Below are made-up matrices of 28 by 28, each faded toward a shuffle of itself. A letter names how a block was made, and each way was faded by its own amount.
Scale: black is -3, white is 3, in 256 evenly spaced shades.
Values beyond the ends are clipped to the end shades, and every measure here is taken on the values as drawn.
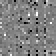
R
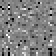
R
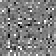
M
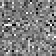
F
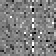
R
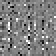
R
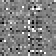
R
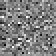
F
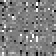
M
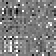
M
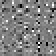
M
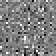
R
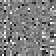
M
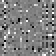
M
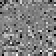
R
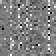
M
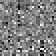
F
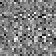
F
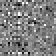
M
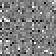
M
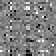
M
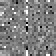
M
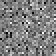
F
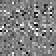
R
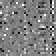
M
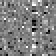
M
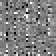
R
